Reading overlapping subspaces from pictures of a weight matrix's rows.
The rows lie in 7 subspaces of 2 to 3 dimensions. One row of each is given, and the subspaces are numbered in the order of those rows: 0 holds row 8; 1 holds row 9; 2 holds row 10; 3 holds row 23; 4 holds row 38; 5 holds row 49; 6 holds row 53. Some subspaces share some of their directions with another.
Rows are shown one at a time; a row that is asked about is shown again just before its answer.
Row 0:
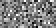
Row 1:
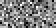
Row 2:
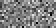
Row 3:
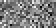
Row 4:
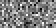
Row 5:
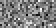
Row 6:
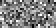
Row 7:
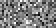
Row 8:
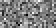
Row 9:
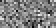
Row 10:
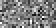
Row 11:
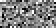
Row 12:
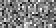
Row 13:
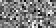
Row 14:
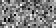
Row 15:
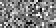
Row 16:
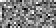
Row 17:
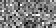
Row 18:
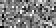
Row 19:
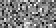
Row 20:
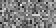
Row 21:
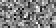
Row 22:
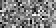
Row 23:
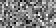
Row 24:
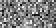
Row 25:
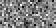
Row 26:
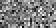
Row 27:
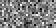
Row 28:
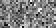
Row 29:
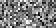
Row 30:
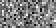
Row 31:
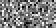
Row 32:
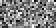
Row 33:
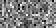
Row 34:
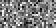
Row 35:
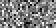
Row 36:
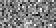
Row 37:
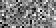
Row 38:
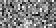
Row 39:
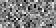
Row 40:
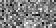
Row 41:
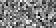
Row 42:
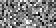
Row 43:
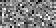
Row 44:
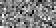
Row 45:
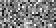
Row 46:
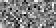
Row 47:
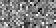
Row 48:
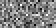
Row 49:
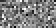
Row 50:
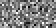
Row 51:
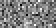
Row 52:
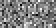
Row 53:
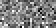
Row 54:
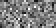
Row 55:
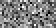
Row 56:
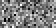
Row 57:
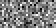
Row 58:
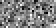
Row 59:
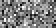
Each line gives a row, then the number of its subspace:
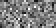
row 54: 0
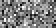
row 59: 4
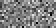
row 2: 2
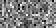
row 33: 4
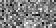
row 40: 1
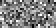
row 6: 1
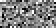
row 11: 5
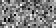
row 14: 4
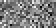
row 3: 2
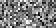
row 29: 3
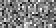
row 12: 3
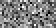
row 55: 1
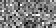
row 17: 1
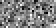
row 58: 4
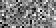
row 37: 6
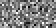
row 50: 2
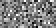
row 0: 1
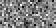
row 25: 5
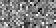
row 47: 6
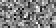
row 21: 6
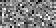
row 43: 5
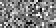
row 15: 4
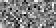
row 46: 0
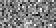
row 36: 4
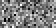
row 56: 4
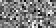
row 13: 1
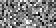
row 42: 3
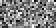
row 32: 1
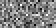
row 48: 0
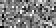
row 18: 5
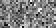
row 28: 6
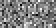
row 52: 3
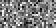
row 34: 0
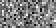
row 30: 6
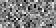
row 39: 0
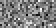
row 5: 4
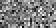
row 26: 2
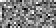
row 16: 5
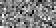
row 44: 5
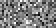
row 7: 3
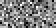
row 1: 5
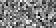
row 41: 3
